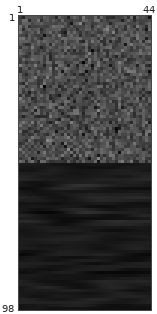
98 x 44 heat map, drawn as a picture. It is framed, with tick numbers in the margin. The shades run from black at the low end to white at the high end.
It is made of 2 by 1 panels. Panel 1,1: low, fine-grained. Panel 2,1: very low, streaked across, faint in contrast.
